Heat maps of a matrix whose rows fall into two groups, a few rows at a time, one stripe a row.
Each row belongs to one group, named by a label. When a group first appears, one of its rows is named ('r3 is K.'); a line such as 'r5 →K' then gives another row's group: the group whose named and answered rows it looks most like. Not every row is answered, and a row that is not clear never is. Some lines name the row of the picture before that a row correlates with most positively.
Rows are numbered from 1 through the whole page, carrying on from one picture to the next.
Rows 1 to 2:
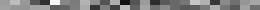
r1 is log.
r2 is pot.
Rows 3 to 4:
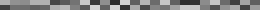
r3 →pot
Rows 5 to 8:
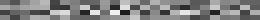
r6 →pot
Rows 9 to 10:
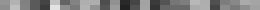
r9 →log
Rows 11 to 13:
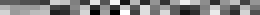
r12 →pot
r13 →pot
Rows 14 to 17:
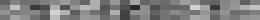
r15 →log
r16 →log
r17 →log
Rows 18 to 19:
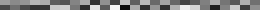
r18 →pot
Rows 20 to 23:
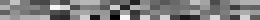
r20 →log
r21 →log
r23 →pot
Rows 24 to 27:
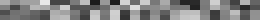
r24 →pot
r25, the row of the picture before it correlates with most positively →21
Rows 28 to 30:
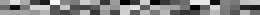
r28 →log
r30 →pot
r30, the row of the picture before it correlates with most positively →24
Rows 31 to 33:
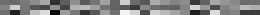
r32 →log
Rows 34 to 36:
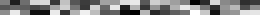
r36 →log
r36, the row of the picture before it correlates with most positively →32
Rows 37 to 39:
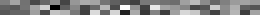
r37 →log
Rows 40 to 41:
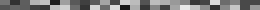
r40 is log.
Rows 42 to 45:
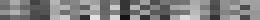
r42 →log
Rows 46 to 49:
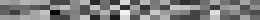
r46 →pot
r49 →pot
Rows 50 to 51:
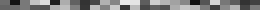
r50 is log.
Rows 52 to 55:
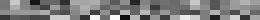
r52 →log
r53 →log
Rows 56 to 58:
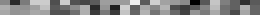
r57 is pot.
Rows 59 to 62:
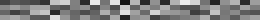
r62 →log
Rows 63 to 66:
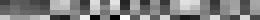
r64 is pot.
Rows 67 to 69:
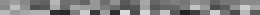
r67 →log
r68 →log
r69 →pot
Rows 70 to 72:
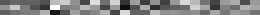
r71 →log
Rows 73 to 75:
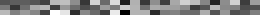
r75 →log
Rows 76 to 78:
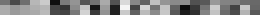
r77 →pot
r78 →pot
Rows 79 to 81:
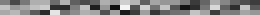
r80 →pot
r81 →log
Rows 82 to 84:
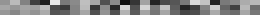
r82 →log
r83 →pot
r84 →pot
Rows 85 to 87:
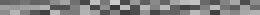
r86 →pot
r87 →log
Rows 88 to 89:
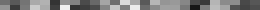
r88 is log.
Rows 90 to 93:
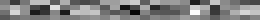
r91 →log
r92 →log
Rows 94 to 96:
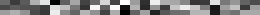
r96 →log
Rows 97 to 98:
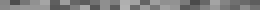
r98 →pot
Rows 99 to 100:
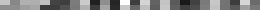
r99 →pot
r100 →pot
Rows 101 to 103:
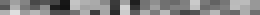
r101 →log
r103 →pot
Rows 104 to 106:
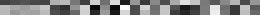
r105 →pot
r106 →pot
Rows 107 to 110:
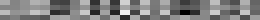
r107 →pot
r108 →pot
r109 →pot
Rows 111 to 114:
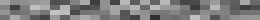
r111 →pot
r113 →log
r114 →log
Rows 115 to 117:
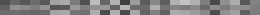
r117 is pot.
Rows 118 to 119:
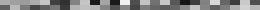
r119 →log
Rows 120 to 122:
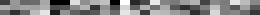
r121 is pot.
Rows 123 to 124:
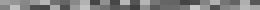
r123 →pot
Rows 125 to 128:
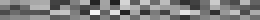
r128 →pot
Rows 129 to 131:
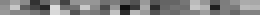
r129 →log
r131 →log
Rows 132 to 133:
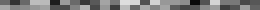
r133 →pot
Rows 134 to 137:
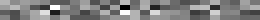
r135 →log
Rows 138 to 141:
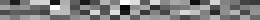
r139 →log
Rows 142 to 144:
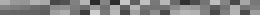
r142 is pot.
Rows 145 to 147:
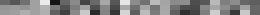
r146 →pot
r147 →pot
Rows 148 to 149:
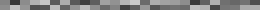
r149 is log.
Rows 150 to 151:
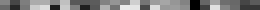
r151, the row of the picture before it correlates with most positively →148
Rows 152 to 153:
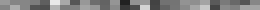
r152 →log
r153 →log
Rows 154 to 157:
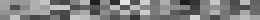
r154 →pot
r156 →pot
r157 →log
